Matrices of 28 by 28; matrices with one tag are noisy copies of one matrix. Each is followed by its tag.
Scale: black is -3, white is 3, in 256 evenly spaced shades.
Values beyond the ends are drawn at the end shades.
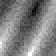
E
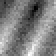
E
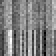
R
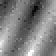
E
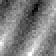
E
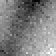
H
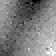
H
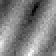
E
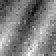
E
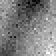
H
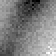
H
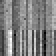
R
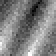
E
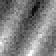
E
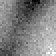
H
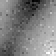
H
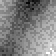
H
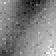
H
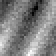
E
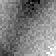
H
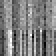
R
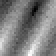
E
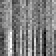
R
